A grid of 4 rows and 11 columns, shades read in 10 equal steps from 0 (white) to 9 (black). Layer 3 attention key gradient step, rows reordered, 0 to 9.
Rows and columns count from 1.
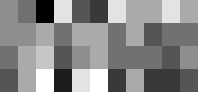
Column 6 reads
7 3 3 0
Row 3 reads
5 3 2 6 4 3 5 5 5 6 4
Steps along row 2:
same down up down same up down up down same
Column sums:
19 15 14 20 14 13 18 14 21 19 18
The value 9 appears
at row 1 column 3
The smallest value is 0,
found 2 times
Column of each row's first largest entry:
3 9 4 4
